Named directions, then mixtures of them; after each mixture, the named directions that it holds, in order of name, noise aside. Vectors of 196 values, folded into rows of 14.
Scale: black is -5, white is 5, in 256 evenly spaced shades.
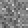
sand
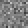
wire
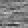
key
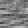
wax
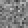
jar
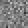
wire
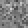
jar, wire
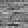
key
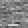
key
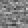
key, sand, wire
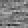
key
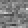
key, sand, wax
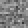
jar, sand, wax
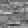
key, wax, wire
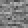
jar, key, wire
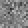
jar, sand, wire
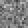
jar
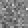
sand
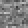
jar, key, wax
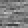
key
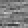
key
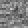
jar, wax, wire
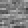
wax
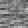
wax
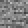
key, wax, wire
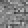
jar, key, wire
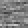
key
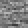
key, sand, wire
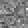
sand, wax, wire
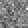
sand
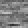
key, wax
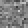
jar, key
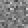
jar, sand, wire
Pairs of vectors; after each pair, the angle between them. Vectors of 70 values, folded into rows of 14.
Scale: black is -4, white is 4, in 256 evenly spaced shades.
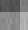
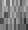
partly opposed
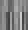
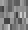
orthogonal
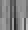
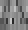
partly opposed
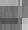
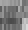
nearly parallel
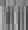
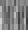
nearly parallel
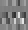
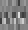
nearly parallel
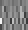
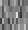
partly opposed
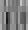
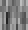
nearly parallel
